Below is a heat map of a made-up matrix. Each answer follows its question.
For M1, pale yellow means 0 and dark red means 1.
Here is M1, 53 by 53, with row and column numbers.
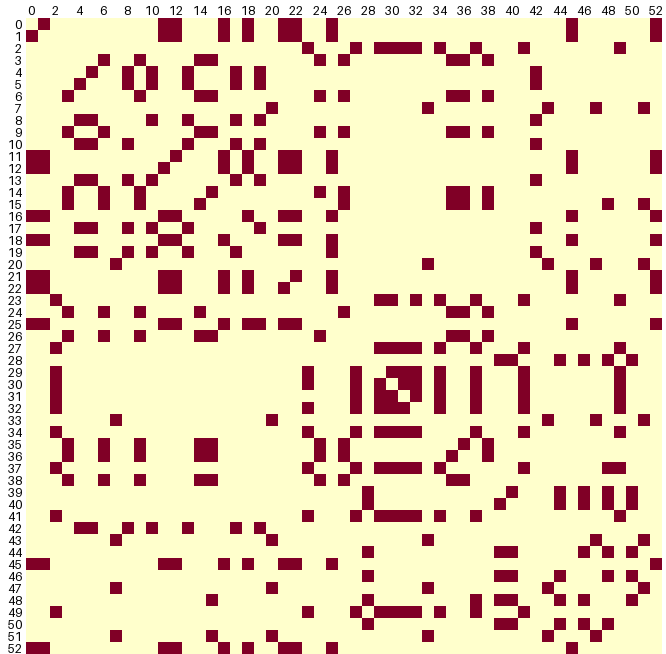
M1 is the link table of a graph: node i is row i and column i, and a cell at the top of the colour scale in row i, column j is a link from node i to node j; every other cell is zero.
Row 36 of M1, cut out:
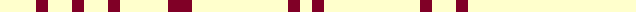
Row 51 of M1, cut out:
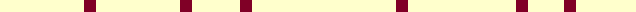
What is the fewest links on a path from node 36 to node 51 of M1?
2
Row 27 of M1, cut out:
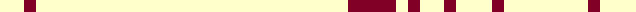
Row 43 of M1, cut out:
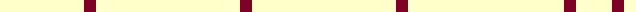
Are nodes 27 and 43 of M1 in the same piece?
yes
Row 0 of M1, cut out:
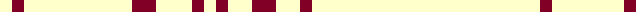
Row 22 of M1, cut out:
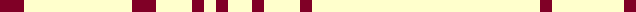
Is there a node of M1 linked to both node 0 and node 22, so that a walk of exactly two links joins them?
yes
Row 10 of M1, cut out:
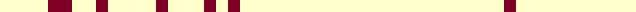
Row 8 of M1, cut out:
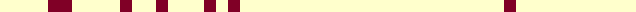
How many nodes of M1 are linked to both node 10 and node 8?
6
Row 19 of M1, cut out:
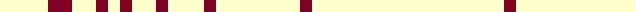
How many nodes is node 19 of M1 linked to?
8
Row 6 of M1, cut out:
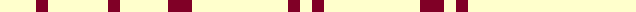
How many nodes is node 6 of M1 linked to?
9
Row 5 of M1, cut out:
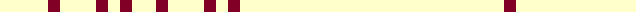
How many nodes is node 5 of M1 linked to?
7
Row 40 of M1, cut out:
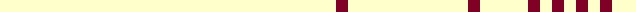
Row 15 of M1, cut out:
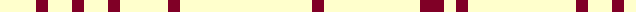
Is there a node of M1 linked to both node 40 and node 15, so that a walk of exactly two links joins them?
yes
